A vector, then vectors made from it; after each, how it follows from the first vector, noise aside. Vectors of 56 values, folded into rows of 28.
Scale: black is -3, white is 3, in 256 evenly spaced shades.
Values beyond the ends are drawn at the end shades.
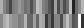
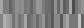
shrunk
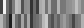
reversed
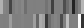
partly zeroed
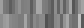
shrunk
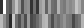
reversed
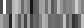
reversed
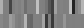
partly zeroed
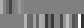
partly zeroed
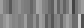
shrunk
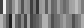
reversed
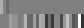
partly zeroed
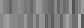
shrunk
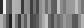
reversed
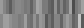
shrunk
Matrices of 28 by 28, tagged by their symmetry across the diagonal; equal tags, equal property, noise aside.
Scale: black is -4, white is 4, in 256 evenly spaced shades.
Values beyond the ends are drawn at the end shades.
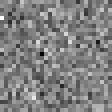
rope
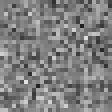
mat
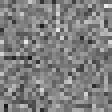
mat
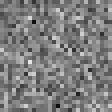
rope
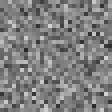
mat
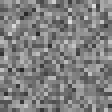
mat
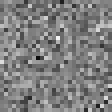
mat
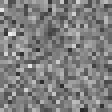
rope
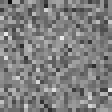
rope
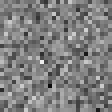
rope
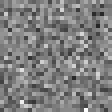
rope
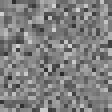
mat
